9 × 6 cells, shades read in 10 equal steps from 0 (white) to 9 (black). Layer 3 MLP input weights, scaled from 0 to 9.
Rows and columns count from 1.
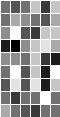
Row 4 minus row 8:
3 2 -1 -3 1 -2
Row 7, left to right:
6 1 6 1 8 2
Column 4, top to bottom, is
2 5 7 2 2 2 1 5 7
